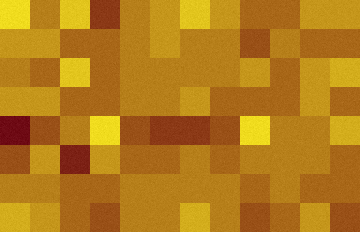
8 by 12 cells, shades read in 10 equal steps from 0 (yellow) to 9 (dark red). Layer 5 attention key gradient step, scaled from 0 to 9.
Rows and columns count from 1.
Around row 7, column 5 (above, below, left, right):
5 4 5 4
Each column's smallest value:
0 3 1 0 4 3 1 3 0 4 3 2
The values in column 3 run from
1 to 8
